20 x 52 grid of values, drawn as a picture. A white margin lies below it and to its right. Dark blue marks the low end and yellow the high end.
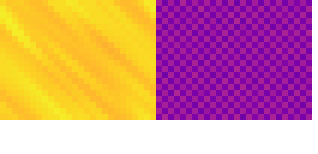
The table splits into one row of 2 panels. Panel 1,1: very high, slanting down to the right, faint in contrast. Panel 1,2: low, checkered.
